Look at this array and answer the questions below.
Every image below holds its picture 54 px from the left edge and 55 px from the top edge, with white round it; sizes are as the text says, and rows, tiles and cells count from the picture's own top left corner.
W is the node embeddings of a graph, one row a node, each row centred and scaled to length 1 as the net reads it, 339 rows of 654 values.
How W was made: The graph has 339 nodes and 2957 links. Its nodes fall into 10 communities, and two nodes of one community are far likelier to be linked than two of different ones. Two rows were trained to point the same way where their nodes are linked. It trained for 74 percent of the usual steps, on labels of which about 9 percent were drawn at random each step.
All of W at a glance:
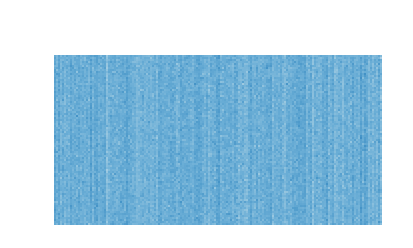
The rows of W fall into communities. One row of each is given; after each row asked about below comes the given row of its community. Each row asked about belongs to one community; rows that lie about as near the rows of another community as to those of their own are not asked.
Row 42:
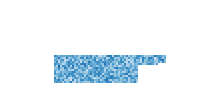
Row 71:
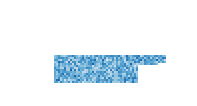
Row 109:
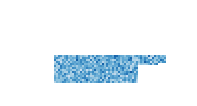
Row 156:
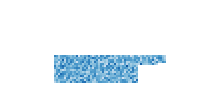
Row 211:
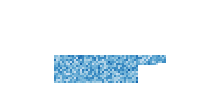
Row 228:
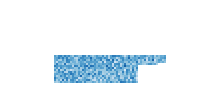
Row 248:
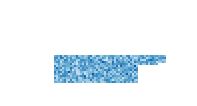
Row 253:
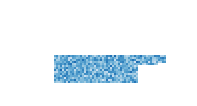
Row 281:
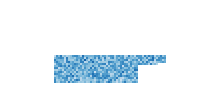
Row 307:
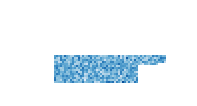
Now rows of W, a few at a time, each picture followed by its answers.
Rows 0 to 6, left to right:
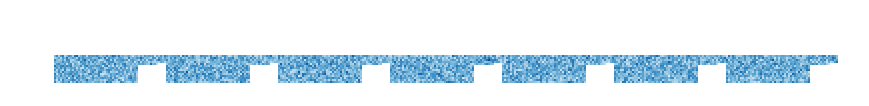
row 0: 228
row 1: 211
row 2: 307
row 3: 281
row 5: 307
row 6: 281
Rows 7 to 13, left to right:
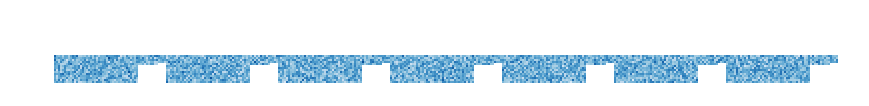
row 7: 71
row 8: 281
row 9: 307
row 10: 248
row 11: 211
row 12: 281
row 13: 109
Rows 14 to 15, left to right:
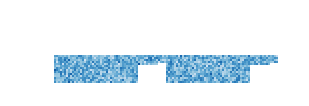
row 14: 156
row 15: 281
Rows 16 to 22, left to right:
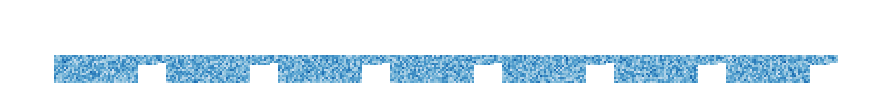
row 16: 211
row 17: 228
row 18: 109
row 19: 211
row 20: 156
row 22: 71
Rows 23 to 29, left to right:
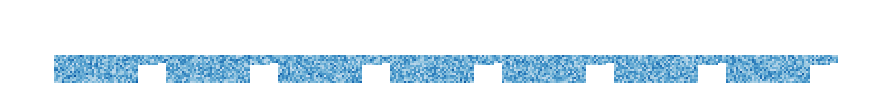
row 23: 211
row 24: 211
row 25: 109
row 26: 211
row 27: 253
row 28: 42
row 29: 109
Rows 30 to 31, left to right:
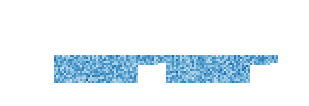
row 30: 71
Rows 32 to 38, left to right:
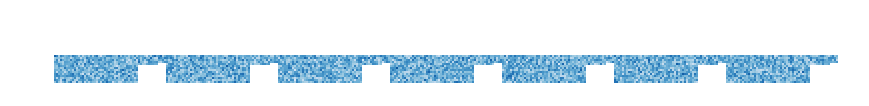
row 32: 42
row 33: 307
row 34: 42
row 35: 248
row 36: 156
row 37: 42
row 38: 156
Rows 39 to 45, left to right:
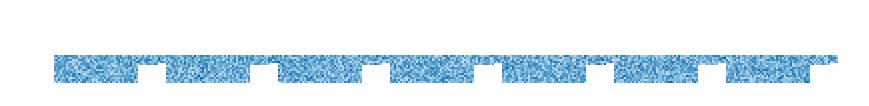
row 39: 228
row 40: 307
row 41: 228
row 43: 156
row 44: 253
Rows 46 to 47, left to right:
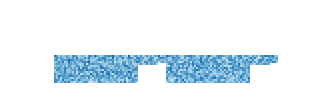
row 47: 307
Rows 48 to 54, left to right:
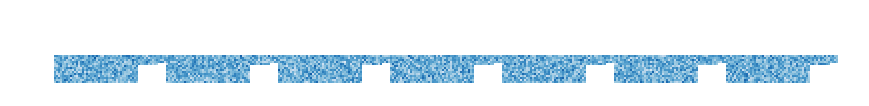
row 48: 307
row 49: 228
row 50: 109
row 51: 71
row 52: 307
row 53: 253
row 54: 228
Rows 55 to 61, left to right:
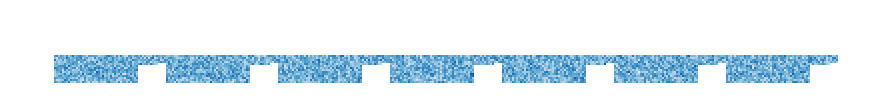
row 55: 248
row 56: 42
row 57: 71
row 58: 253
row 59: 109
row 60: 281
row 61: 71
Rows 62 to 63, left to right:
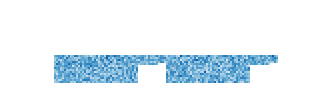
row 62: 228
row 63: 281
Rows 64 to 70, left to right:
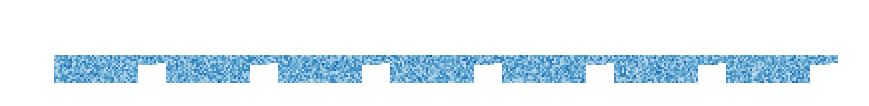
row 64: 253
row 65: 248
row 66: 248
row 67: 307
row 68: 71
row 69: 42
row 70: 281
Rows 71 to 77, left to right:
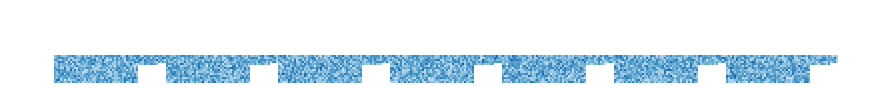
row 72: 156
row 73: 253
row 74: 307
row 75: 253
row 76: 253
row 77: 156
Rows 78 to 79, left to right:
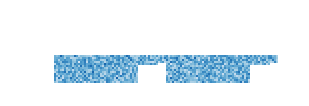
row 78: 228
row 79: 71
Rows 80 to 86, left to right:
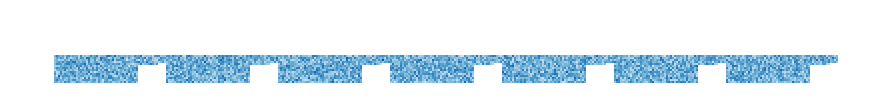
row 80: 42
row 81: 253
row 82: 248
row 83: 248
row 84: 281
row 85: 248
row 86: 253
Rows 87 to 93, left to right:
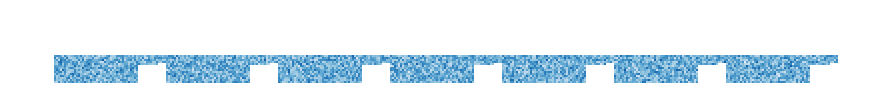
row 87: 307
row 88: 281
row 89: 109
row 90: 71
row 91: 109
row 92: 228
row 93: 248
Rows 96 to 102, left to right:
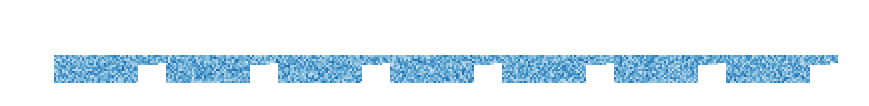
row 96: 42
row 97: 211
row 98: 156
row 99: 71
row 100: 211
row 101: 307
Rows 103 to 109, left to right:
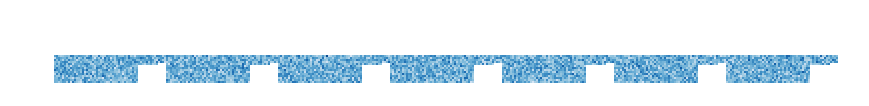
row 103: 156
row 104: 307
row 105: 281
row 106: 228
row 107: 253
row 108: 109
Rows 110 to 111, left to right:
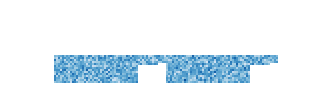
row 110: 211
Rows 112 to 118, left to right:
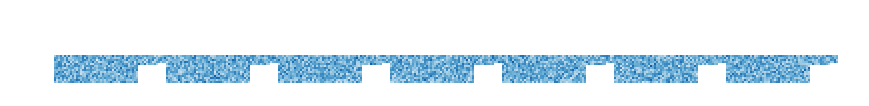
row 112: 281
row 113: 307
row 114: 211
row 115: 307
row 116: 211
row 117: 307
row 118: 42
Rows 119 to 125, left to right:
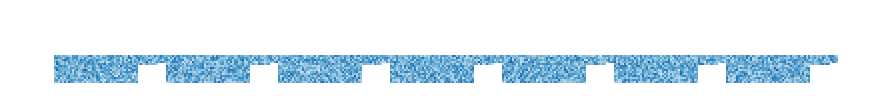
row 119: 248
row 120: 211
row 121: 71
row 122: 281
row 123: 211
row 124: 156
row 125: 211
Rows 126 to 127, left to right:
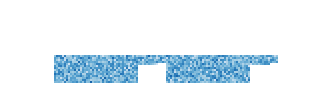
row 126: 281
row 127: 42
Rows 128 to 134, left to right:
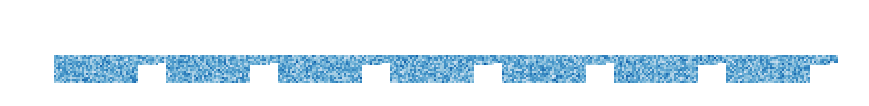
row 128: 156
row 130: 248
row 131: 211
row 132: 42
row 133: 281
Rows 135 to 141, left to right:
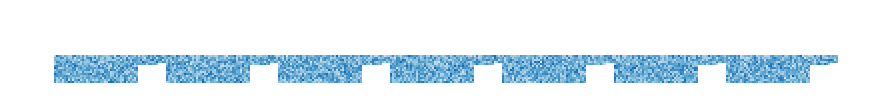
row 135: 281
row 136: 307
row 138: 281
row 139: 71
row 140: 281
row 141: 228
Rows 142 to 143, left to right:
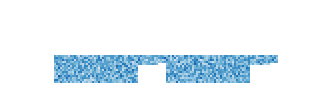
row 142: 248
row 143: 281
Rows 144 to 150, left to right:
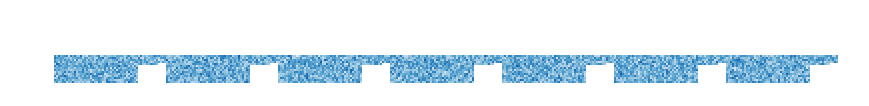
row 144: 248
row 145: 71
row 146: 253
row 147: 307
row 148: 228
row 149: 281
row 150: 253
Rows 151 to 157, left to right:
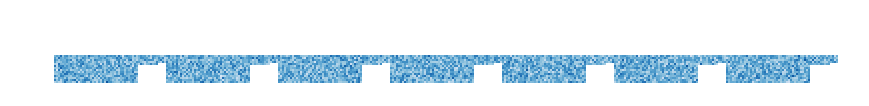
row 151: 228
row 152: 156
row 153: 71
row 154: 253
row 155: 281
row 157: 211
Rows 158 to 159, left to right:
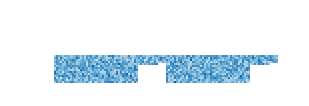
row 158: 42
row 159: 211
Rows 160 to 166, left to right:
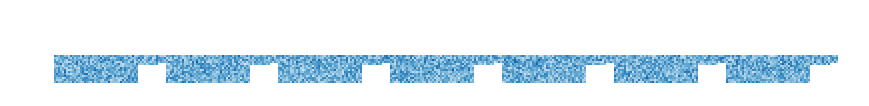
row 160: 109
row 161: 253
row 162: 307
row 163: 253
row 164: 228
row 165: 71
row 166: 253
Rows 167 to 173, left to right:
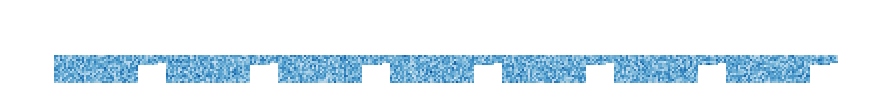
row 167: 307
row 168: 42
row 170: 228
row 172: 109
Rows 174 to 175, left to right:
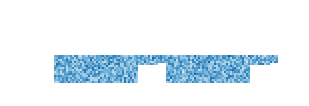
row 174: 228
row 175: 109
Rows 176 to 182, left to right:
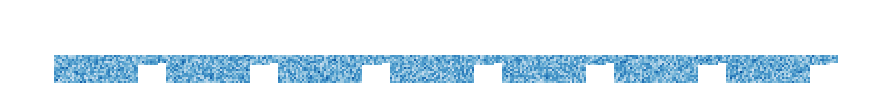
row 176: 109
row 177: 211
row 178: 71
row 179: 307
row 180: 211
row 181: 156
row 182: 248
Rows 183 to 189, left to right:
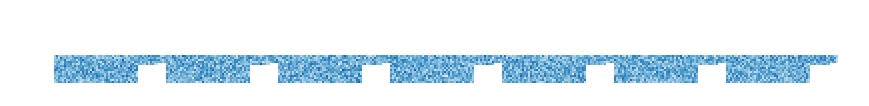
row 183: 248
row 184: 211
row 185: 248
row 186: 228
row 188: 109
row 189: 71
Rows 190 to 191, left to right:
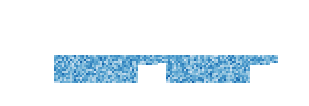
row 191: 228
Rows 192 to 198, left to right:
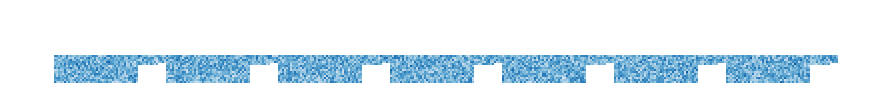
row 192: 253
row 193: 253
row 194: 228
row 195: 42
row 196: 71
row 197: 281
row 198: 211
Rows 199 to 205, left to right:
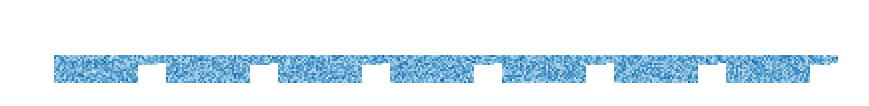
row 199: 307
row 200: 307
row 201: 42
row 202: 248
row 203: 109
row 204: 211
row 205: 109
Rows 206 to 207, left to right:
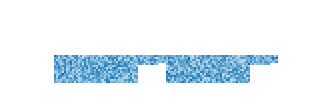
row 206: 248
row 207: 42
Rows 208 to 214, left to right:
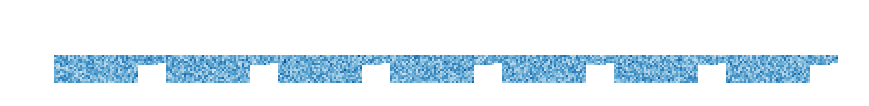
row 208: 253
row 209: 307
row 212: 109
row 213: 156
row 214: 42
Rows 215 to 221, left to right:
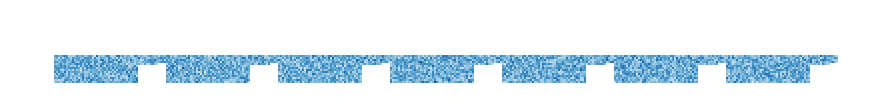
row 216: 156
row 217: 228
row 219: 211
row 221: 248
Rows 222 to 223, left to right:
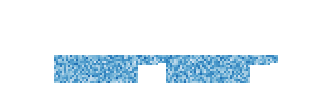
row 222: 109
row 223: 42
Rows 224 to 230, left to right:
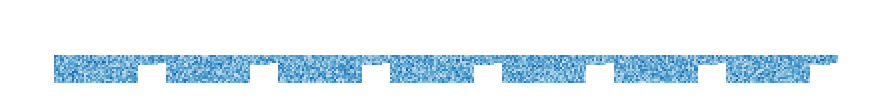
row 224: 307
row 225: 71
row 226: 211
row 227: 307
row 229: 109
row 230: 71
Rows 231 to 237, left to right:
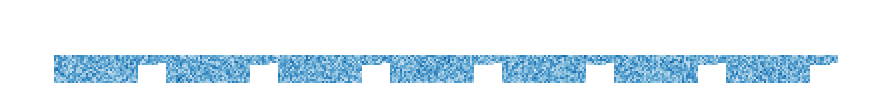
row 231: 307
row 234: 109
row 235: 71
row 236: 307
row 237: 42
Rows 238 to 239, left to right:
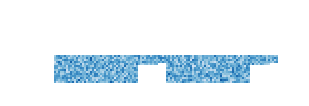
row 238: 253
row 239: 281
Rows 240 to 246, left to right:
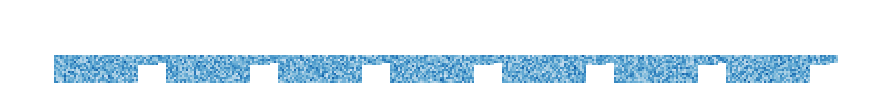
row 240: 42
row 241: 156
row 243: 248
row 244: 71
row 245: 42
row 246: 71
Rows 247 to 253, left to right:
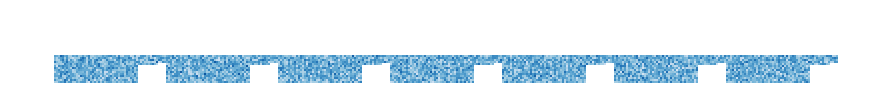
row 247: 228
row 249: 248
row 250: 228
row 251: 307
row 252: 228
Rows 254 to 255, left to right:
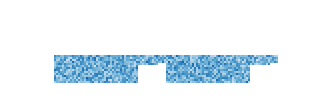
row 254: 307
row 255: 42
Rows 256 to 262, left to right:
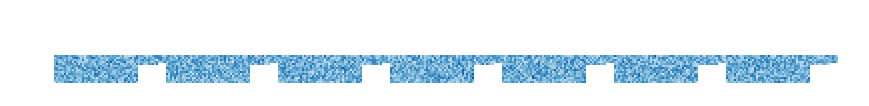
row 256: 42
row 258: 156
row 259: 71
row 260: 211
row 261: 211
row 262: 307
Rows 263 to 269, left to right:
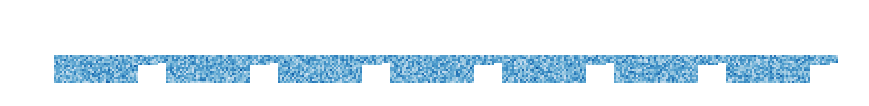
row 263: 248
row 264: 307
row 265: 71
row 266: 307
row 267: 71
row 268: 42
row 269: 211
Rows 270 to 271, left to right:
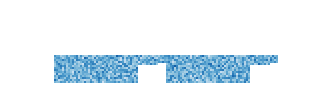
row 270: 248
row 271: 248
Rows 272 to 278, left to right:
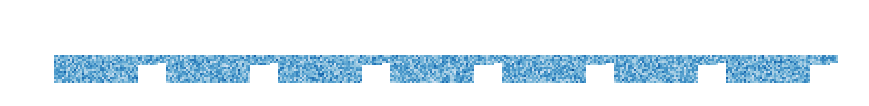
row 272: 156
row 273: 228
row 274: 42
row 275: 228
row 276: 248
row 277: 228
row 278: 156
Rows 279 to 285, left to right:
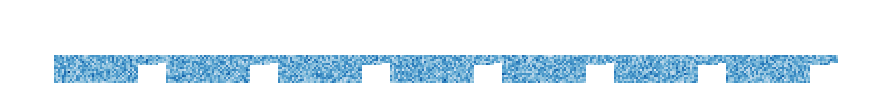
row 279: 109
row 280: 253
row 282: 228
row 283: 253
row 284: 42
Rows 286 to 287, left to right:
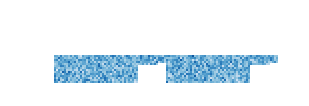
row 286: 228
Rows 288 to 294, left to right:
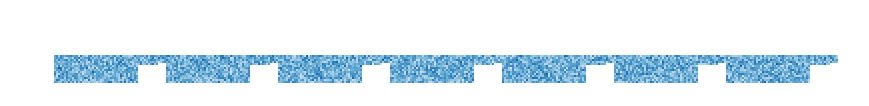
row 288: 248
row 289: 253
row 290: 307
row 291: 211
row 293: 253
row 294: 71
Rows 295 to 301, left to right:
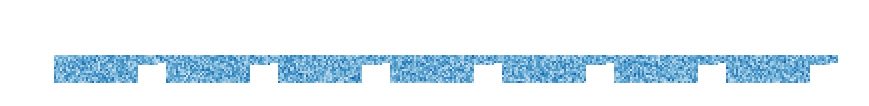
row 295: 71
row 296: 109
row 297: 156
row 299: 42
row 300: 156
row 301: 109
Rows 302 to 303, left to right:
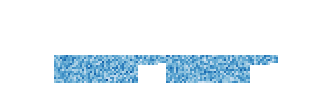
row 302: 156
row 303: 248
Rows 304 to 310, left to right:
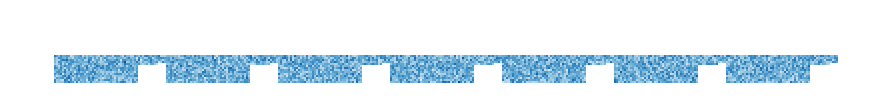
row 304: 253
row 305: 71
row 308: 228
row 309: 42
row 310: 307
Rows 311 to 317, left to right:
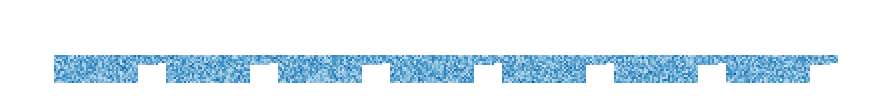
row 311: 253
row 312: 253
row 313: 253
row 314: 109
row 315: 281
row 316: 42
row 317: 211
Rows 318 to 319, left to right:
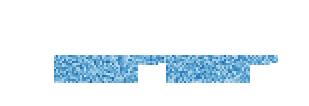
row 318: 156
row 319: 211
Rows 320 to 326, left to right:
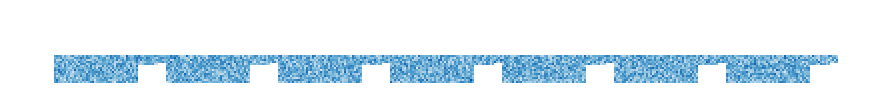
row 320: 71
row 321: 228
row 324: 281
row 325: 307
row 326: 281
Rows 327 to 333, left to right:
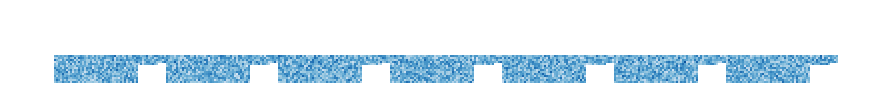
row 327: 211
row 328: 71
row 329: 307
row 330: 253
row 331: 156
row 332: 211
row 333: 228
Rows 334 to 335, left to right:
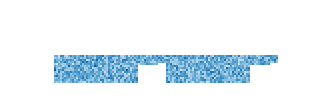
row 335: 42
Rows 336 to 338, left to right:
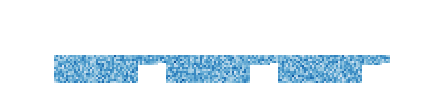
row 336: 281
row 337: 156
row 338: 71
